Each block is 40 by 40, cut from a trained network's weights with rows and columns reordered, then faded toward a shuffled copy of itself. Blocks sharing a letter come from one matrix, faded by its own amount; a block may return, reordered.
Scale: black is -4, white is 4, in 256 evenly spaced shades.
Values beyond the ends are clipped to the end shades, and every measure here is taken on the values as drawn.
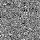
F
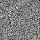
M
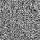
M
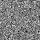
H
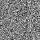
H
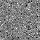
F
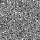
F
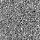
H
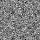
F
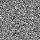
M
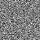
H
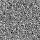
H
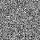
M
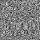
M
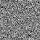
M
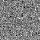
F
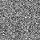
M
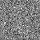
H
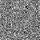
M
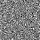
H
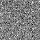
F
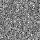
F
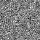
H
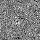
F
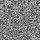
M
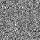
M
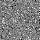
F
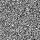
H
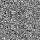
M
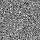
H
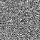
M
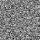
M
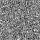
H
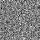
H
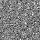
H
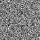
M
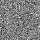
H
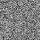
M
